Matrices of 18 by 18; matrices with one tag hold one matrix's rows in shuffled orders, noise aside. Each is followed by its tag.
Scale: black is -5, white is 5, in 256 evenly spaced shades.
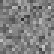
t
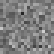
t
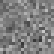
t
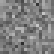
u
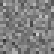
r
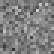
r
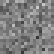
u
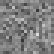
u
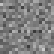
t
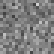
r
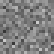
r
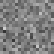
r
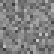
r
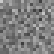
t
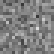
u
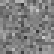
u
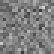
t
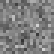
u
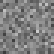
r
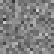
r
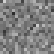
r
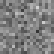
u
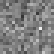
u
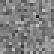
u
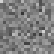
t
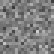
r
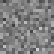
r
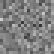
t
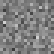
r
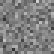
r
